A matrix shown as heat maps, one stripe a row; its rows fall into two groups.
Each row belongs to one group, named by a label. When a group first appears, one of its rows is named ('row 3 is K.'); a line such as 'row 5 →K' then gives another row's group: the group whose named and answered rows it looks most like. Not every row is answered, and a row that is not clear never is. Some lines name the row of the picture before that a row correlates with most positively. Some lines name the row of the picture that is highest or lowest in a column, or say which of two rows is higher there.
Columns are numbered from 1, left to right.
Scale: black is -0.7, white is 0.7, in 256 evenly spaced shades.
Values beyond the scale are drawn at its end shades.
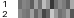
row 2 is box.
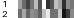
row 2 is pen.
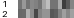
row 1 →pen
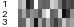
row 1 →box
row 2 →pen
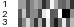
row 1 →box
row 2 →pen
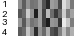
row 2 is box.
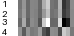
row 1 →pen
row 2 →pen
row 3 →pen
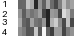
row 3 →box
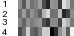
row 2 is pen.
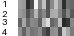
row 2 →box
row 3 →pen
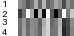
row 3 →pen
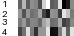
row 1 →pen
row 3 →pen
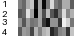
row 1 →box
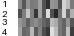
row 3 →box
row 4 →box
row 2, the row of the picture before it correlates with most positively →2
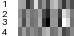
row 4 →pen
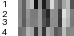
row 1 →box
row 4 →box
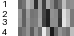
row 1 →box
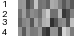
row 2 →pen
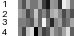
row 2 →box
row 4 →box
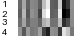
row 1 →pen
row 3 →pen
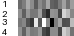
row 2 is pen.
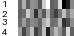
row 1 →pen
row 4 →box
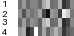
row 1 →pen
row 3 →pen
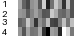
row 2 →box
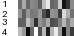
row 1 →pen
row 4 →box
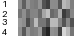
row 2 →pen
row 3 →box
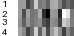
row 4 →box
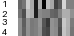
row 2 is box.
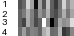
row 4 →pen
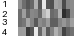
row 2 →pen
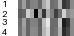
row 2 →box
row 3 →pen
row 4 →pen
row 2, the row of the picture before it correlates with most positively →3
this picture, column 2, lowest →2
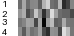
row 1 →pen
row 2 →box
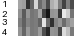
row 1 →box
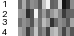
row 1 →pen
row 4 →box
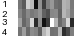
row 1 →box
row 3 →box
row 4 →pen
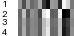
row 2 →pen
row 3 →pen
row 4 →pen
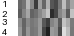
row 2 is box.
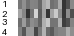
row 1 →pen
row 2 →box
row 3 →pen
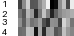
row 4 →box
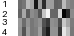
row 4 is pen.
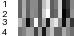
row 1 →pen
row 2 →pen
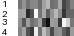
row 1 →pen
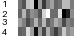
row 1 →box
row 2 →pen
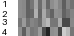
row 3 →pen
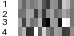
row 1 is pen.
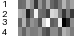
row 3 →pen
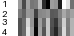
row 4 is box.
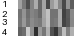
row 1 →box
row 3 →pen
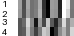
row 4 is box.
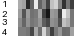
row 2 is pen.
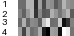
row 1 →box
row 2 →box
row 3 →pen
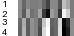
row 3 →pen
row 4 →pen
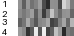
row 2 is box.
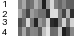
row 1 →box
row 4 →pen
